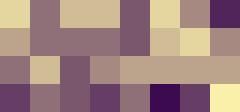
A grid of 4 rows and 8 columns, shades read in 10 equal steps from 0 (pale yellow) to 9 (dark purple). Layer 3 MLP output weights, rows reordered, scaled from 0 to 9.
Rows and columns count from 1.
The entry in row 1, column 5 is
6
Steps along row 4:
down up up down up down down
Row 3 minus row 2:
2 -3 1 -1 -3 1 2 -1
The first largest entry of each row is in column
8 5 3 6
